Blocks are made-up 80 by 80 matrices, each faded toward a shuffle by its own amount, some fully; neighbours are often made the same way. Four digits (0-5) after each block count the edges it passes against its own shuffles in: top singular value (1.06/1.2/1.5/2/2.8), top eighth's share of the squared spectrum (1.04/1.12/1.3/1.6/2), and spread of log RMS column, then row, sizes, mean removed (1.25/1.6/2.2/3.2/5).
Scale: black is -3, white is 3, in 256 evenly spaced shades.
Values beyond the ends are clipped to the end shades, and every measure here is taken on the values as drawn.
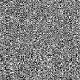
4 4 2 2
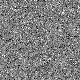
0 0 0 0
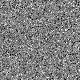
0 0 0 0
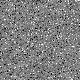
1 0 0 0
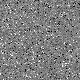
1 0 0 0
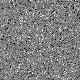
0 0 0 0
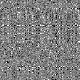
4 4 2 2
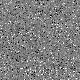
2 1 0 0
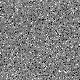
1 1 0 0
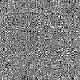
4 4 2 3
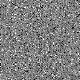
3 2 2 1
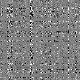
2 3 4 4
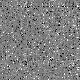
3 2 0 1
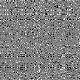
4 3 2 2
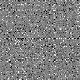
4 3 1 2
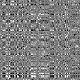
5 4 3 3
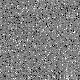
3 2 0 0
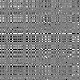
5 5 3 4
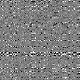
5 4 2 3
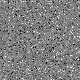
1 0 0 0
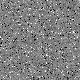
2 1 0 0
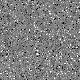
2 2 0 1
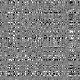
4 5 3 4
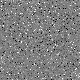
0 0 0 0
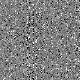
1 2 3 0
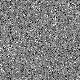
0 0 1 0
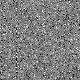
1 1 1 0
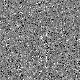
0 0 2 0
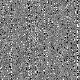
2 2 3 0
